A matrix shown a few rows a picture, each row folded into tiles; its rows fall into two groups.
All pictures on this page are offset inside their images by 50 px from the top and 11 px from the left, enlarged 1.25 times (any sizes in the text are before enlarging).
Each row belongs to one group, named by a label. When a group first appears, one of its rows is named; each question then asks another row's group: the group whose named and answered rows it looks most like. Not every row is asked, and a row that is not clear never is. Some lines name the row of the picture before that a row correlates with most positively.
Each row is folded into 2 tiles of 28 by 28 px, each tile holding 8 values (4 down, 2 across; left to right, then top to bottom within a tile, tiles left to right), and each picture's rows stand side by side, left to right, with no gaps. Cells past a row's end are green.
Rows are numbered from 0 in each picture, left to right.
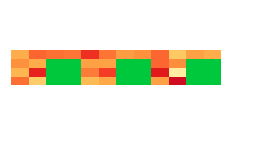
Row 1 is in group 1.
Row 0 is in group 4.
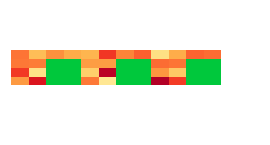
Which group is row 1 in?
4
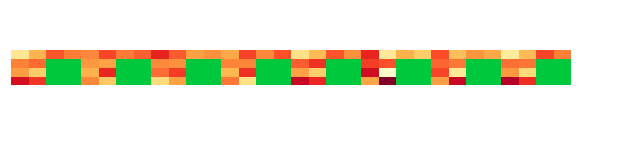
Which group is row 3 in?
4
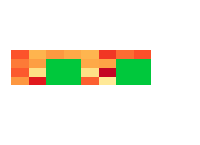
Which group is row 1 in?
4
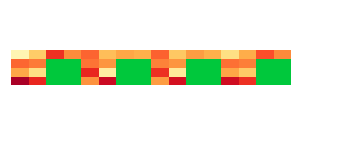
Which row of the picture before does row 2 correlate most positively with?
0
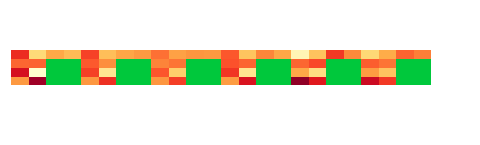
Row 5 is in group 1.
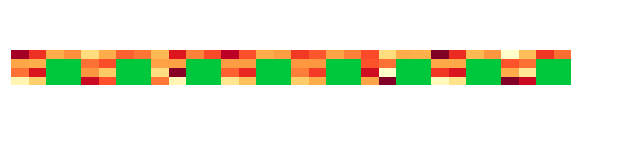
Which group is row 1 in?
1
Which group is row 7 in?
1
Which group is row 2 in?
4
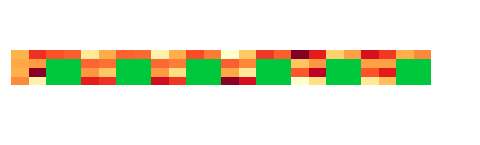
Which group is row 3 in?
1
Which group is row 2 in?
1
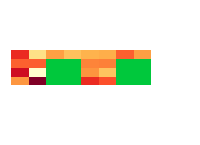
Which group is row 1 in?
1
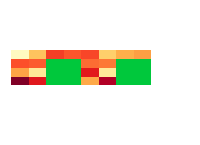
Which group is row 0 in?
1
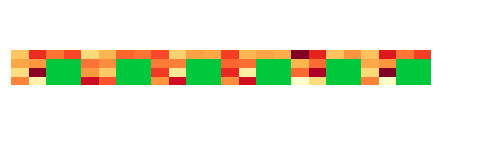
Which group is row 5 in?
4
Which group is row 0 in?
4
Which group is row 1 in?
1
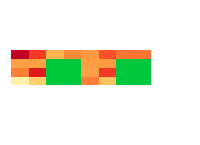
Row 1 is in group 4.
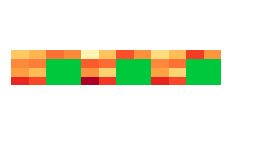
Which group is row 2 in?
1
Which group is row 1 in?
1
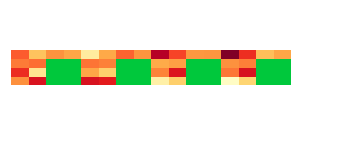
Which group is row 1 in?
1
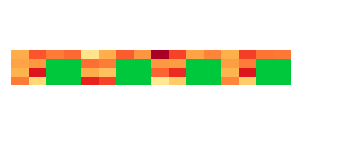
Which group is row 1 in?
1
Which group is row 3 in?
4
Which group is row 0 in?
4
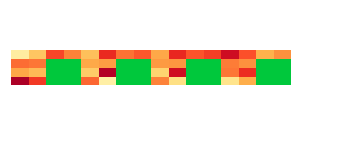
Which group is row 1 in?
4
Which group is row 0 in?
1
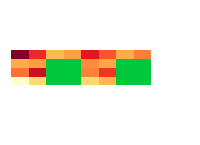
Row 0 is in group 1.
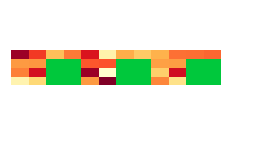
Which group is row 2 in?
4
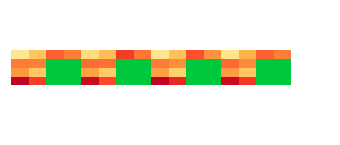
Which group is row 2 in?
1
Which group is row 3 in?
1
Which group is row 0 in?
1
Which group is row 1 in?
1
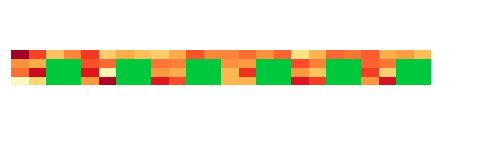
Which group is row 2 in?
1
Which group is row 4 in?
1
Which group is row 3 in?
4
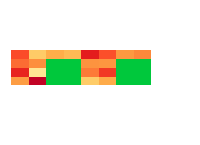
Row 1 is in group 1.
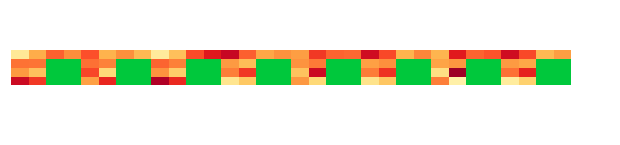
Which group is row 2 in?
1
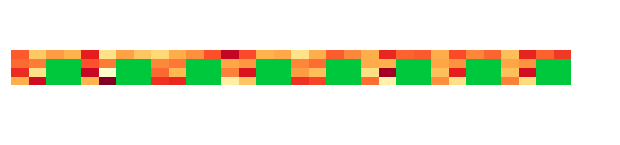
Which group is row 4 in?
1
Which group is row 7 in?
4
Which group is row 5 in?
4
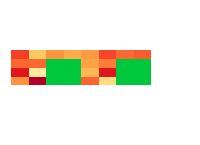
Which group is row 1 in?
4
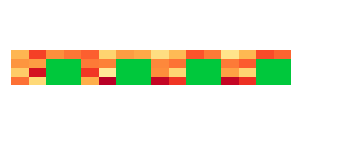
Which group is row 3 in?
1
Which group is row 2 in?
1
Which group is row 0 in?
4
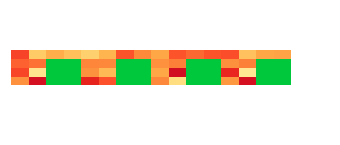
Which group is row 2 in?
4
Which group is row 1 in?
1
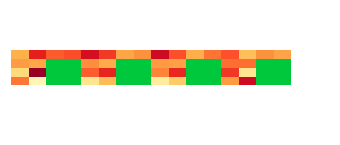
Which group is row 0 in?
4
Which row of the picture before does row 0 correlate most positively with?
2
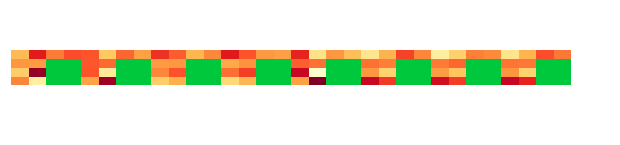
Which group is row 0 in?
4
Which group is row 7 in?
1
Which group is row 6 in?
1
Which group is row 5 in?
1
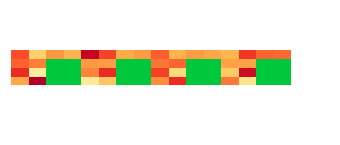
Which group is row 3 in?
4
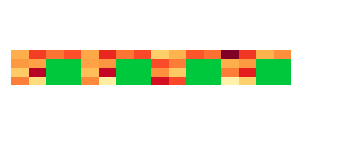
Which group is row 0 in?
4
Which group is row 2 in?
1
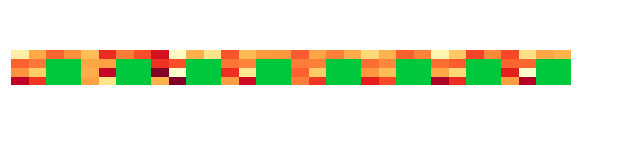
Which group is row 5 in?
1
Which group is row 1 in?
4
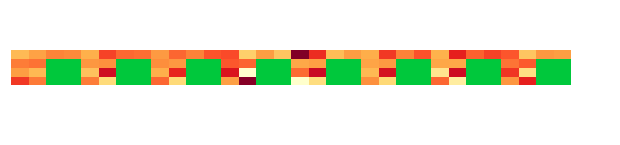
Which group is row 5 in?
4
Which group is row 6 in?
4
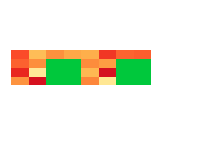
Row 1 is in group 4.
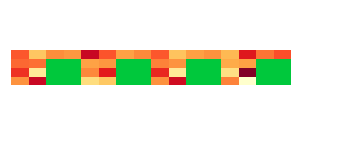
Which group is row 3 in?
4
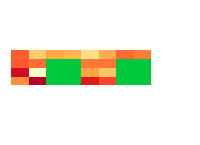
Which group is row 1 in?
1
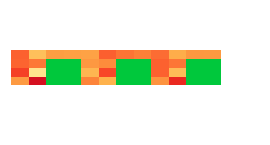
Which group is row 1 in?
4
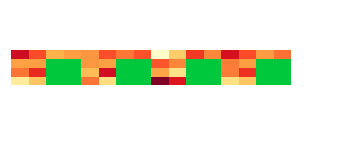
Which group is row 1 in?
4
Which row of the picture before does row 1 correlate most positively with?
1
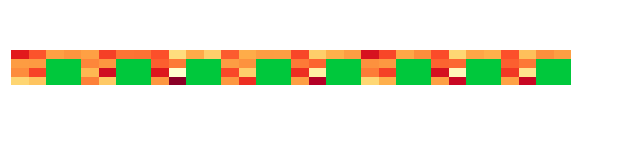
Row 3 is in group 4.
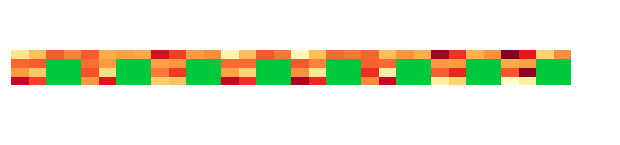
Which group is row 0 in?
1
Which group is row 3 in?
1
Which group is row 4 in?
1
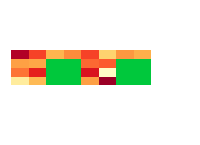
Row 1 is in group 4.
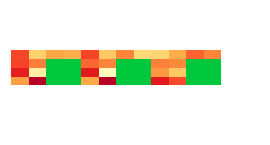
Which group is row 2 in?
1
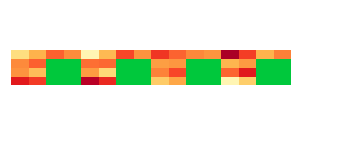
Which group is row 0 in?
1
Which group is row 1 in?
1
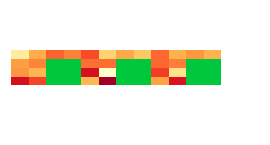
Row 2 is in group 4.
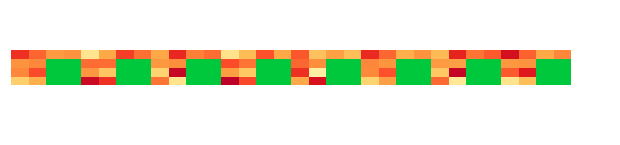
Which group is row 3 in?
1
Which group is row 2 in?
4
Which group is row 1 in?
1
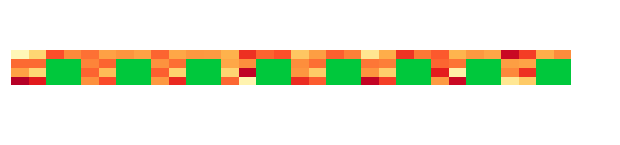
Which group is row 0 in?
1
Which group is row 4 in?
1
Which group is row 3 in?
4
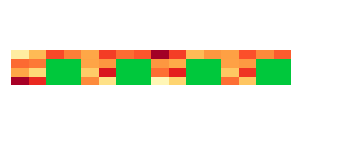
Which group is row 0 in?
1
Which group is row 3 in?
4
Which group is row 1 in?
4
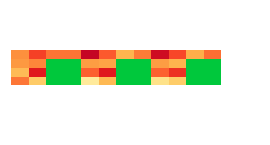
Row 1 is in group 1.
